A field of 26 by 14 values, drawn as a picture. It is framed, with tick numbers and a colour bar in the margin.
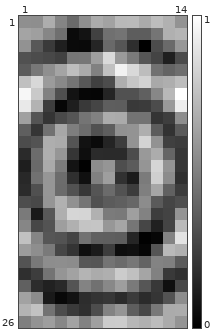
No single row or column stands out from its neighbours. Rings spread out from the centre. There is no overall slope. The ninth with the highest average is the top right.
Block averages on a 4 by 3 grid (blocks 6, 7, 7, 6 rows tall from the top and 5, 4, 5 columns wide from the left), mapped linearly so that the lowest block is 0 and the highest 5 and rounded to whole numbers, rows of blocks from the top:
445 / 304 / 332 / 343
